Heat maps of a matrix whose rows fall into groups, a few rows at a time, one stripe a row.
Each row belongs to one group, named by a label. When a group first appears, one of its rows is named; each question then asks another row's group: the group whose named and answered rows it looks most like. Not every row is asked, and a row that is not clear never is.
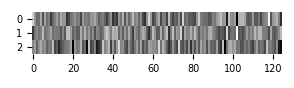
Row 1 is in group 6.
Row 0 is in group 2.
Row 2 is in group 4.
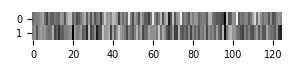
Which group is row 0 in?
6
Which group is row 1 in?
4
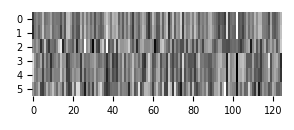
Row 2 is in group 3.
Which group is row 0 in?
6
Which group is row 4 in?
2
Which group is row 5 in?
2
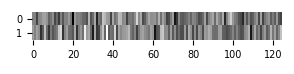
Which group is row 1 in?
3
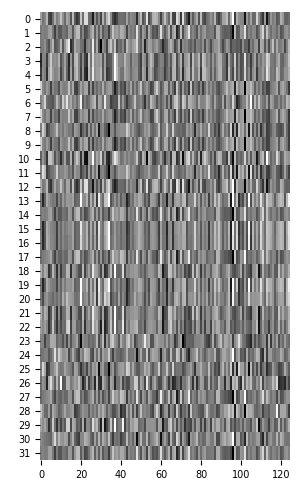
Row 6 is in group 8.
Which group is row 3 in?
6
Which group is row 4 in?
6
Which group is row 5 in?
2
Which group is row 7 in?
2
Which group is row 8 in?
4
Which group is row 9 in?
2
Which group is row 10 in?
6
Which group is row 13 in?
8
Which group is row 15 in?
8
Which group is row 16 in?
8
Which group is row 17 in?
6
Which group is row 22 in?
3
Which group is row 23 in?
4
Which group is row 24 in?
2
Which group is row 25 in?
4
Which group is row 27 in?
6
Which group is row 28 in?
2
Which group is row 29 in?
3
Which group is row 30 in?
2
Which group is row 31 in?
6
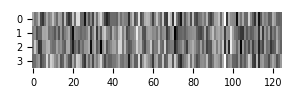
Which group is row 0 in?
2
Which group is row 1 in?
4
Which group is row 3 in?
2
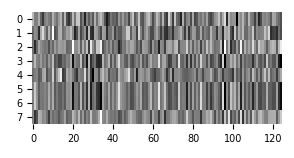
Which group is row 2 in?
8
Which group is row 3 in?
4
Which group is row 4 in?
3
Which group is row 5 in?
4
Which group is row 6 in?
4
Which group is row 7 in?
8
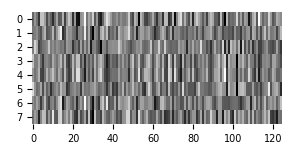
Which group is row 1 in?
3
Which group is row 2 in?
4
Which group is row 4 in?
2
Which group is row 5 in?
2
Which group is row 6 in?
3
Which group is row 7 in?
3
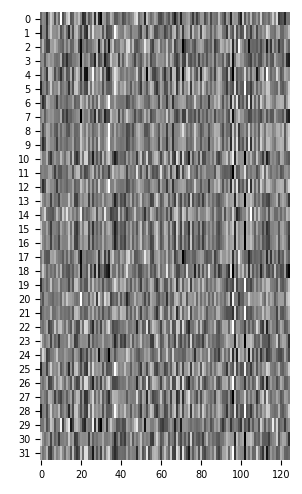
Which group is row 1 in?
6
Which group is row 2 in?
4
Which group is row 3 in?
4
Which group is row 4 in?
6
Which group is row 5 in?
6
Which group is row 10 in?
2
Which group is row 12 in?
8
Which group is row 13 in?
2
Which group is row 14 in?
8
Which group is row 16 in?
2
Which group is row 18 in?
4
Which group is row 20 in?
8
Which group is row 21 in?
6
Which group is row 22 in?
2
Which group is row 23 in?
2
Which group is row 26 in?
2
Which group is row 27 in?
6
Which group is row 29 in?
3
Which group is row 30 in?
2
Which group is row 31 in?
2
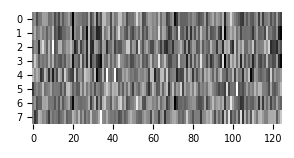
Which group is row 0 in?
4
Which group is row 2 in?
3
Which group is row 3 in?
4
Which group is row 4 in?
3
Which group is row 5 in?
6
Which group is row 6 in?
4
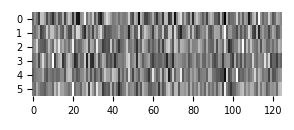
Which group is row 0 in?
6
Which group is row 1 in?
2
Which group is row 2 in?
8
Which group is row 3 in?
3
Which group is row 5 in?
8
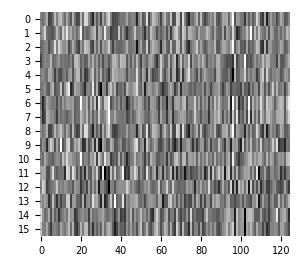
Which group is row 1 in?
8
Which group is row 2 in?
2
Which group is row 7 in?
8
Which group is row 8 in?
2
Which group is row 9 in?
3
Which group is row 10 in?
8
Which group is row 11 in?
3
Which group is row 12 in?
4
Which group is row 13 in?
3
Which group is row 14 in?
2
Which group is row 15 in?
2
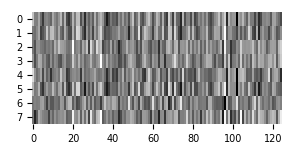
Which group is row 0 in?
2
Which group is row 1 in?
2
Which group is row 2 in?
8
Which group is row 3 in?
8
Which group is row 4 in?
2
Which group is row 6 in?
6
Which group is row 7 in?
8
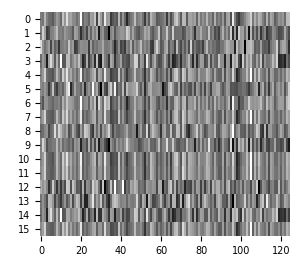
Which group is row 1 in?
4
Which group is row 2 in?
2
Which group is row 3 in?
3
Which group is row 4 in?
8
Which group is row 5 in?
3
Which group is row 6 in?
8
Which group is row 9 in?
4
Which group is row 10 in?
8
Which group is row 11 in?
8
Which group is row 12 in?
3
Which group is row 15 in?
8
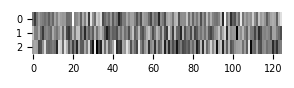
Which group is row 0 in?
8
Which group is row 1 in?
2
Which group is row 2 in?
3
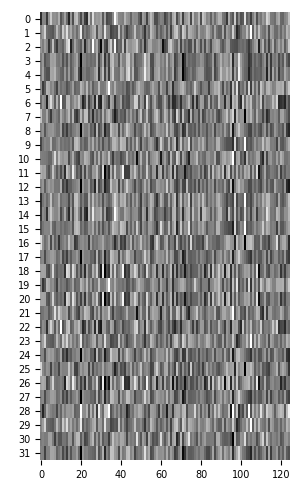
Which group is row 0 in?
6
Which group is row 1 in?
8
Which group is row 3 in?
4
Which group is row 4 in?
4
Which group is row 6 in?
3
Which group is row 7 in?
2
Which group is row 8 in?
4
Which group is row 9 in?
6
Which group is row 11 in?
3
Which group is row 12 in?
4
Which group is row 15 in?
6
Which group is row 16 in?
2
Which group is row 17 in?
4
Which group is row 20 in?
3
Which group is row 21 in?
2
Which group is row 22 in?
3
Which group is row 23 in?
8
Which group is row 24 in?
4
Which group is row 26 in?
3
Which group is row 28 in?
8
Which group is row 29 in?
8
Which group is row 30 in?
6
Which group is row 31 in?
4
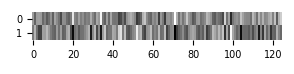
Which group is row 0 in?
8
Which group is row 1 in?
4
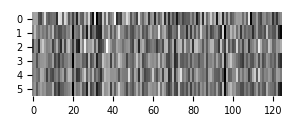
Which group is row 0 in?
3
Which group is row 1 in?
4
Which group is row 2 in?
6
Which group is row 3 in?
4
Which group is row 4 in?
6
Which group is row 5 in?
4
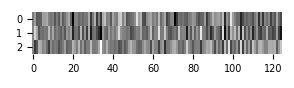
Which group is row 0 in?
4
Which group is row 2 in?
8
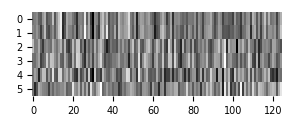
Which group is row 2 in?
2
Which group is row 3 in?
2
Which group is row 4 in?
3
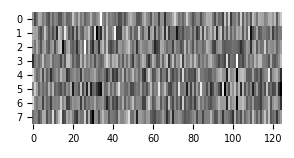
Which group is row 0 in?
8
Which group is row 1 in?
3
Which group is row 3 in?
6
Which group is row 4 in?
2
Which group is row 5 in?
4
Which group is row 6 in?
2
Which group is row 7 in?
3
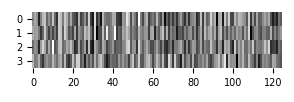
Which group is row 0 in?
3
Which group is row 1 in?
3
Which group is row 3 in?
2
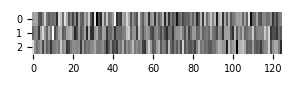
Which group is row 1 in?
3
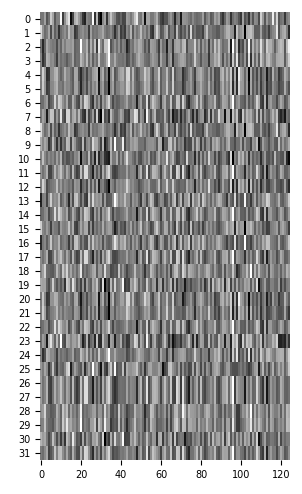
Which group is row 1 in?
2
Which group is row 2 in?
8
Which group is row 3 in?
8
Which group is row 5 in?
4
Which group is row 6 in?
2
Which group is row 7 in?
3
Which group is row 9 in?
3
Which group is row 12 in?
4
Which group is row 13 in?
6
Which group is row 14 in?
2
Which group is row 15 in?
2
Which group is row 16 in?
6
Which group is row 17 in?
2
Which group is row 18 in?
8
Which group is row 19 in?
3
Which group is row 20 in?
4
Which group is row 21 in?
4
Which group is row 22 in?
2
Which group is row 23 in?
3
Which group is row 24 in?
8
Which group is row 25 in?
3
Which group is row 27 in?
2
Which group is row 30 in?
3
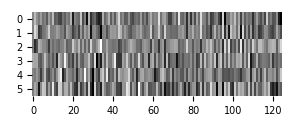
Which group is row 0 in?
4
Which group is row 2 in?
8
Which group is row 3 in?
3
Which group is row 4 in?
3
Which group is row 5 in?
3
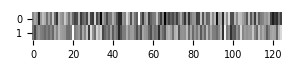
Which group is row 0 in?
3
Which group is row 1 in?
8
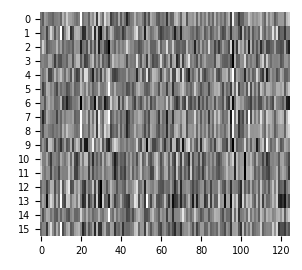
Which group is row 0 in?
8
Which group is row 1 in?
3
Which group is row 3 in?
6
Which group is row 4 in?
2
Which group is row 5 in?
8
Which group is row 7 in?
8
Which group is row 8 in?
8
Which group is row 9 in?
6
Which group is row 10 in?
2
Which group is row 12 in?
3
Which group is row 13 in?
3
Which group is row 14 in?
8
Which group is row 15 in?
3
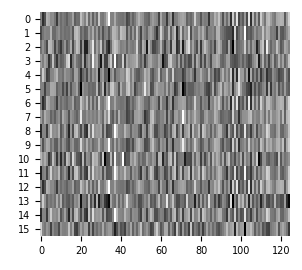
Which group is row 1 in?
6
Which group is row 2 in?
6
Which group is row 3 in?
3
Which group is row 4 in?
4
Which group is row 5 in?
4
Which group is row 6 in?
8
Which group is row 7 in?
8
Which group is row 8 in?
6
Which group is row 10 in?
3
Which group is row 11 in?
6
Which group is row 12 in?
8
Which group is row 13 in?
4
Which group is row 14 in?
6
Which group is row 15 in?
2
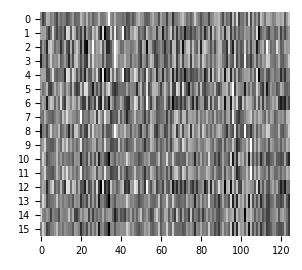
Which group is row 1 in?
3
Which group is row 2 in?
6
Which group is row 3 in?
6
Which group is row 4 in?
3
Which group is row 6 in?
3
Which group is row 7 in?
8
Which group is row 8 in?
6
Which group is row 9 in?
8
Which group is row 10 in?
4
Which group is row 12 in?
3
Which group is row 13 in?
4
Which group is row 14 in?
2
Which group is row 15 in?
4
